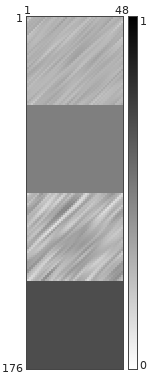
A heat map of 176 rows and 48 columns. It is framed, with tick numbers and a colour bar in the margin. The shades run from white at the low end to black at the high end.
It is made of 4 by 1 panels. Panel 1,1: low, slanting up to the right, faint in contrast. Panel 2,1: middling, flat. Panel 3,1: low, slanting up to the right. Panel 4,1: high, flat.
